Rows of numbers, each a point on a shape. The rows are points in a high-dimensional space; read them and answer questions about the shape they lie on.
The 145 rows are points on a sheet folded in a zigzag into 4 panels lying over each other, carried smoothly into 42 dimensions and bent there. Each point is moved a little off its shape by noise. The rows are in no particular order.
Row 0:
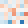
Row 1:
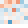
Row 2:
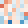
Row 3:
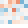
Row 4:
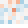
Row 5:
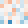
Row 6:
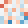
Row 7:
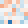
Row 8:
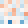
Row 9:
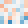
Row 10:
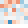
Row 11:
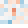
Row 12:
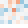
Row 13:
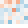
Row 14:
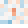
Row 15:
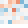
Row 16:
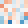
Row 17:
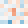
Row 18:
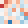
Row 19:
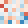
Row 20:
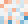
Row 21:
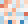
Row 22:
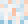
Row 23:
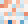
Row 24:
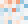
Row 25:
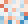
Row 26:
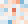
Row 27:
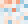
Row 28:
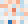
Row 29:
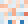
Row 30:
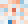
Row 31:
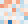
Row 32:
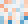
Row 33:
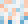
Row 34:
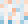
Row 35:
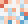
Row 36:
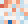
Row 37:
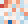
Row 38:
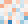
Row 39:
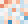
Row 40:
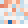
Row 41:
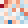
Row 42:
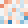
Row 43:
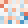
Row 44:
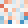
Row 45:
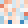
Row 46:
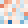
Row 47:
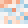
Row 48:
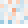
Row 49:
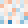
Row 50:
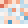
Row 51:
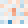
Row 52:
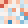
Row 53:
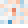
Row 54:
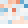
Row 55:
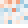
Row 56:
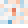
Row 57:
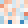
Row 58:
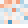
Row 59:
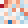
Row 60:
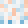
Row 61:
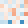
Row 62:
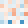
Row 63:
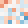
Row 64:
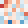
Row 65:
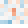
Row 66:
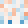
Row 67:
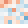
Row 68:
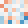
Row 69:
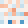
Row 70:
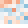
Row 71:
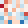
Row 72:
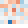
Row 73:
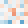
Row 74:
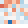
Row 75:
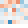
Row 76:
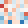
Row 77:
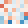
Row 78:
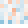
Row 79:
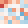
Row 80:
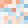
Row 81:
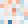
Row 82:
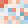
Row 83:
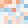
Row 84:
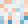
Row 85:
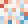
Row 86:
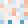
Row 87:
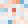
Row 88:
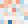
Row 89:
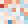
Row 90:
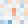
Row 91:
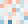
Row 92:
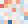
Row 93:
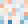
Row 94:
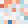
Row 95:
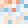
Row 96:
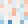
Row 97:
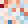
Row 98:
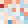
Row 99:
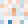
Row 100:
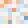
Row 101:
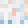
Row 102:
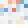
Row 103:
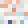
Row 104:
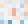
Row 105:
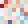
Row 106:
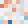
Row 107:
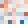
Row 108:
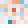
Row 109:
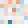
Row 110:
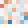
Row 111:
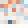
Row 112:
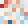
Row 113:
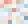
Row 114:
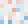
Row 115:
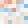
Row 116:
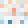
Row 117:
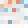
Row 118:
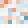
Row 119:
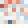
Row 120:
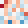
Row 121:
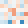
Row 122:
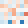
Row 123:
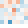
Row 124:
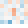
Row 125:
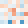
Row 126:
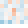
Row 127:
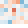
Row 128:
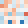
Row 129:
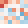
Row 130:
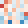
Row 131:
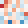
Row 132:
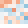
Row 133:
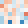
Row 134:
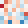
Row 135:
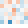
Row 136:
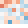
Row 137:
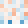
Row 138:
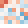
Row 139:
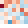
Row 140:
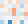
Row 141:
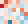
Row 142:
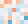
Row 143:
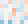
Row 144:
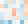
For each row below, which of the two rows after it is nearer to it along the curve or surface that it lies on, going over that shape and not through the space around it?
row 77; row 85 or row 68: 85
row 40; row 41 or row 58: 41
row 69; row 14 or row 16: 14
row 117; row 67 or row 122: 67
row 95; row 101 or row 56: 101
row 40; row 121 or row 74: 74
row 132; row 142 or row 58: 142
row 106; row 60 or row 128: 128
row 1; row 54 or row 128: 54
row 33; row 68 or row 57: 68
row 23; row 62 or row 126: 62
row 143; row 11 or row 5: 5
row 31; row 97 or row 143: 97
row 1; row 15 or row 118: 15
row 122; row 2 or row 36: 36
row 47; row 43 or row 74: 43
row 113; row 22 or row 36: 22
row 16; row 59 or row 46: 46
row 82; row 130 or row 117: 117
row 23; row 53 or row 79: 53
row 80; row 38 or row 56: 38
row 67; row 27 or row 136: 27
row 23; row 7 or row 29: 29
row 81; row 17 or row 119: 17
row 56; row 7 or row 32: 7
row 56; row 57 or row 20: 57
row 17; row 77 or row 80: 77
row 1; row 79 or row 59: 79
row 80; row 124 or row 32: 32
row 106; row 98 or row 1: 98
